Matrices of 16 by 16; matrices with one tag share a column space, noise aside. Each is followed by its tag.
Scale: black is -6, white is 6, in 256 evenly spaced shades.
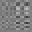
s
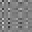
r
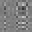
s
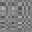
s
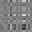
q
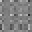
q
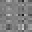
q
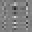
s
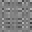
r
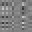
s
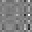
q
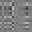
s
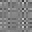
r
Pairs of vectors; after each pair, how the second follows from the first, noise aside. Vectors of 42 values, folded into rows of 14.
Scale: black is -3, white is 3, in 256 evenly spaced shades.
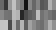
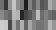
copied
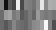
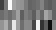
reversed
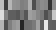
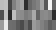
wrapped around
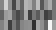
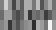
copied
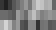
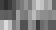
copied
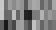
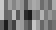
copied
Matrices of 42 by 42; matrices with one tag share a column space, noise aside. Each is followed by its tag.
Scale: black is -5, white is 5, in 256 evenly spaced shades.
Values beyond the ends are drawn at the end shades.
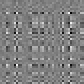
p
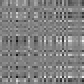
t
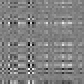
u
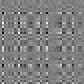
p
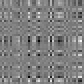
t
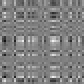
t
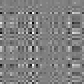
p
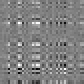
u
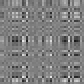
t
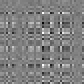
p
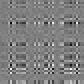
u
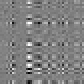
u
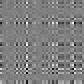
u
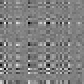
u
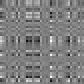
t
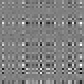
u
